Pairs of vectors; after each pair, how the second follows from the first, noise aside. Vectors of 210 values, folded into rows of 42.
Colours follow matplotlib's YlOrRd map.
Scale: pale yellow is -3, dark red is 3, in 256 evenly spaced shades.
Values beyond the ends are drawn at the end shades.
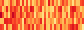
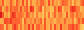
shrunk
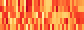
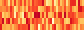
shuffled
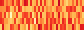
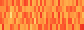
shrunk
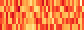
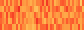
shrunk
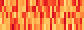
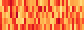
shuffled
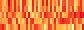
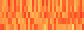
shrunk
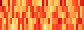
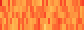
shrunk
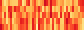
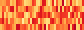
shuffled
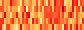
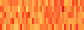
shrunk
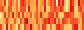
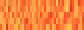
shrunk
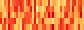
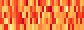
shuffled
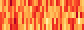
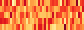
shuffled
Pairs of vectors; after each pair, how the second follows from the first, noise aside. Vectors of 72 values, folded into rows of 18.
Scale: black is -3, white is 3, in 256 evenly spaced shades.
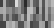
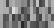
shuffled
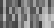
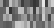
shuffled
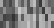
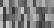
shuffled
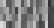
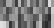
sign-scrambled
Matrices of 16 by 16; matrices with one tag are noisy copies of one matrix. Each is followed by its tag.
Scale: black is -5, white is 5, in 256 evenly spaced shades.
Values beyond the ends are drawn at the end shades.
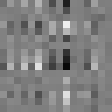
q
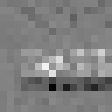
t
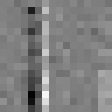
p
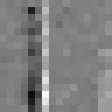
p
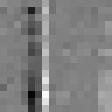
p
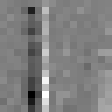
p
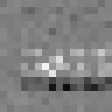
t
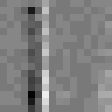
p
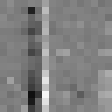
p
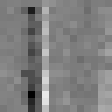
p
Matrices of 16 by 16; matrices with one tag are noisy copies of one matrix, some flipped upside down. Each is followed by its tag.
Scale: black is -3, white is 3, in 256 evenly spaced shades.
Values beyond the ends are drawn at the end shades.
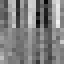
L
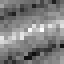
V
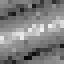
V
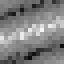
V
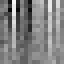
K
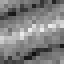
V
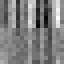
L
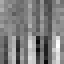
L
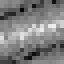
V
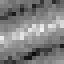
V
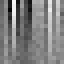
K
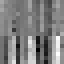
L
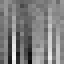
K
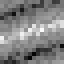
V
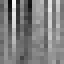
K
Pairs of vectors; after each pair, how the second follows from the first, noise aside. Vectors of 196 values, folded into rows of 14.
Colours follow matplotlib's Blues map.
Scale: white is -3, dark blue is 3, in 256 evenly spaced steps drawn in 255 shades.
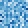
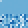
partly zeroed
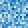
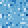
partly zeroed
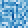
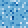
partly zeroed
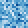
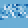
partly zeroed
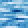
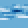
partly zeroed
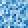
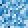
negated
